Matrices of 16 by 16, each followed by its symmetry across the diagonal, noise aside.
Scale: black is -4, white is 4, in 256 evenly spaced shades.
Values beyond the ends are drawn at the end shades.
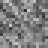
antisymmetric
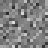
symmetric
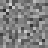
antisymmetric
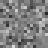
antisymmetric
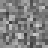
neither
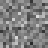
symmetric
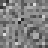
symmetric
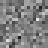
antisymmetric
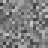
antisymmetric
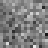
antisymmetric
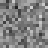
neither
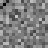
symmetric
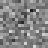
neither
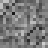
symmetric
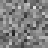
neither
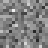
neither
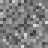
symmetric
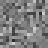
symmetric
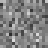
neither
